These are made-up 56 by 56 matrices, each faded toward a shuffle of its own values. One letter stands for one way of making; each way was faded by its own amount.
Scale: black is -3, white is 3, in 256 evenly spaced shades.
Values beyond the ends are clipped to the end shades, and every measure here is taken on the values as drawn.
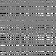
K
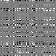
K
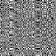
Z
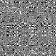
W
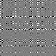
K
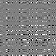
K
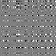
K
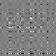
K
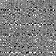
W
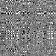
W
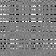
K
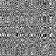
Z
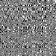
W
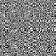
Z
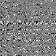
W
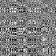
Z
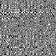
W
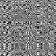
Z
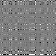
K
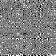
W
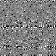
W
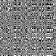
Z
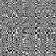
Z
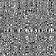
W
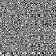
W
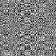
Z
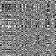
Z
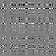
K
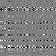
K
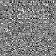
W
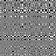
K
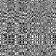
Z
